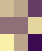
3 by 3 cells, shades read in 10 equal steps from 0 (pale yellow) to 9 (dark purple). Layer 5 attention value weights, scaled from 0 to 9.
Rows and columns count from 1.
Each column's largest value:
5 5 9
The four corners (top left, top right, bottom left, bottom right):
2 7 0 9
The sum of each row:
12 11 12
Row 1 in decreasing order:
7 3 2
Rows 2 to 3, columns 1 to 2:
5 5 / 0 3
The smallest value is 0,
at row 3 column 1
